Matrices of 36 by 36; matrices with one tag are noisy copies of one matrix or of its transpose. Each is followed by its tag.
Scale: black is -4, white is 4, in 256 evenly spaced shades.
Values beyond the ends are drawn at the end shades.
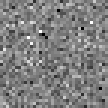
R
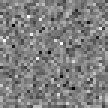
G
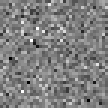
R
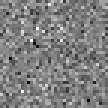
R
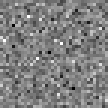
G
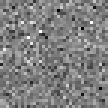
R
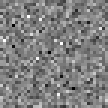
G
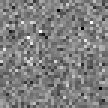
R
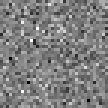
R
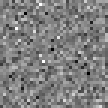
G
